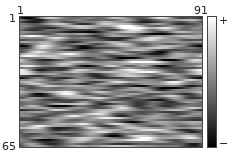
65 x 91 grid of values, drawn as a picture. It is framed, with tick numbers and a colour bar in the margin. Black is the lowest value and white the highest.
There is no overall slope. The grain runs across in streaks. On average the colour sits 50% of the way up the scale. The values follow a bell shape.
